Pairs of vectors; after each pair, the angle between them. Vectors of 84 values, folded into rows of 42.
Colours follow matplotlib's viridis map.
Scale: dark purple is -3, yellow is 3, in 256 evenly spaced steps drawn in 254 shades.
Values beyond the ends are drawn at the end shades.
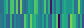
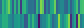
partly opposed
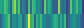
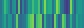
partly aligned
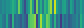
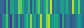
partly aligned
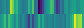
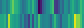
nearly parallel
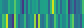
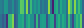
nearly opposite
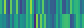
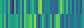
orthogonal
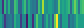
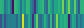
partly aligned
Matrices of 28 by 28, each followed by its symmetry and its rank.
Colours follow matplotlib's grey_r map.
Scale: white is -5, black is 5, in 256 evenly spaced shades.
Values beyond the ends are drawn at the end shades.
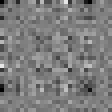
symmetric, rank three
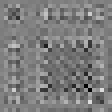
symmetric, rank three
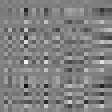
neither, rank two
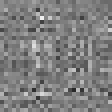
neither, rank five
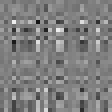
neither, rank two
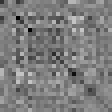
symmetric, rank five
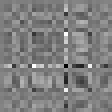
symmetric, rank two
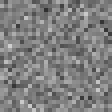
antisymmetric, full rank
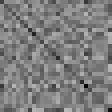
symmetric, rank five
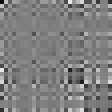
symmetric, rank two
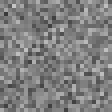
antisymmetric, full rank
